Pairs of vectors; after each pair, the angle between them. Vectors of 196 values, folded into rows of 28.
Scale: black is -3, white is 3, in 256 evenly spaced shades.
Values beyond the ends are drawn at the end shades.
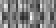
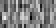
nearly opposite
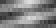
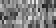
partly aligned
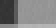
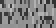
orthogonal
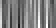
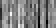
nearly opposite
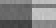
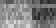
nearly opposite
